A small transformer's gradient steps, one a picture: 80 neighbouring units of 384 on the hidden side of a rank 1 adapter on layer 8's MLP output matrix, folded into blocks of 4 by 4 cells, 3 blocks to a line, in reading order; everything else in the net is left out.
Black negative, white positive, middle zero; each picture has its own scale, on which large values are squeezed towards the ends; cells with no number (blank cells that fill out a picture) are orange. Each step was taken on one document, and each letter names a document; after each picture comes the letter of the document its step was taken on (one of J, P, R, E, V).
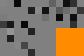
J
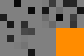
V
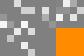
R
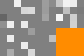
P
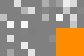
P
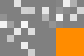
R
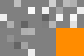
V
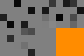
V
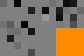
J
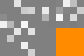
R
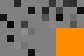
V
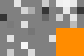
P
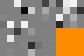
P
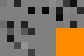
J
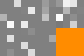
P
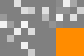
R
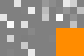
P
